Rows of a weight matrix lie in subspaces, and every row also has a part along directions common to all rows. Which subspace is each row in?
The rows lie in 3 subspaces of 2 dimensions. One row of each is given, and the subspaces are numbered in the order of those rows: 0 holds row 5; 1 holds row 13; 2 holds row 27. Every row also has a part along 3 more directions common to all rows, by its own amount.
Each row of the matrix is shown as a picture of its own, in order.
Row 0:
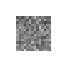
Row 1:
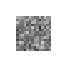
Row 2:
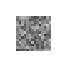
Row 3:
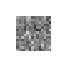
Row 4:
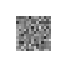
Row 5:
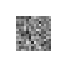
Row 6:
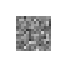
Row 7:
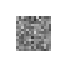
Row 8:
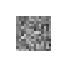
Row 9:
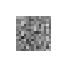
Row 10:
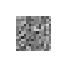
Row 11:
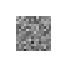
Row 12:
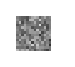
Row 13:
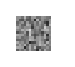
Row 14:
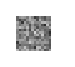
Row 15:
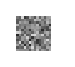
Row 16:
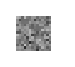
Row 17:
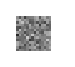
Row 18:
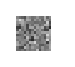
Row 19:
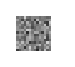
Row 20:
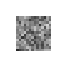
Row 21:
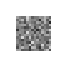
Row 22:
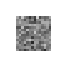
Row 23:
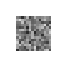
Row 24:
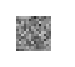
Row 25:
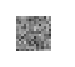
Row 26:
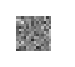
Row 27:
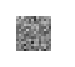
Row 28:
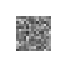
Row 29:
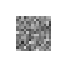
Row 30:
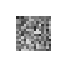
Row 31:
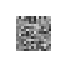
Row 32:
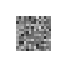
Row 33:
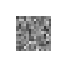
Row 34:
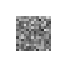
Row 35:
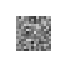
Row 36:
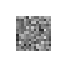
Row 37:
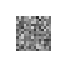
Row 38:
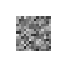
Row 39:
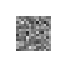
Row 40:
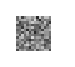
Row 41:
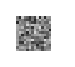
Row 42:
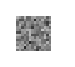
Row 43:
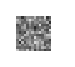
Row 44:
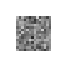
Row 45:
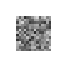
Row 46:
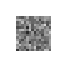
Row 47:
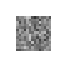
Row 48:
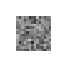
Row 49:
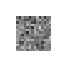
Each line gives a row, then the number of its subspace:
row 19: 1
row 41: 2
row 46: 1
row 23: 1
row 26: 1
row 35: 2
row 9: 0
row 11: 2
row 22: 2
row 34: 2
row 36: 2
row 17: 1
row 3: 0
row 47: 0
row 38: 1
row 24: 0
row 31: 2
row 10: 0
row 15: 1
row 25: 0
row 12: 0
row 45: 1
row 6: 1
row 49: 2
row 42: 1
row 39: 1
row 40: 2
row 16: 1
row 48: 2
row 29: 1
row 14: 1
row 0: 2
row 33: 1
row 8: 0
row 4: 2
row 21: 0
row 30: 0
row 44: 2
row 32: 2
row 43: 0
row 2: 0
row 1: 2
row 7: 2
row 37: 2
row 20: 0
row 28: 1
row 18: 1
